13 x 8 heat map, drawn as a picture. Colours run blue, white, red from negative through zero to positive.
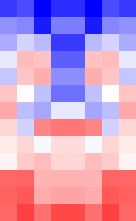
The bottom middle is the smoothest part. There is an overall slope up to the bottom. It is mirror symmetric from left to right.
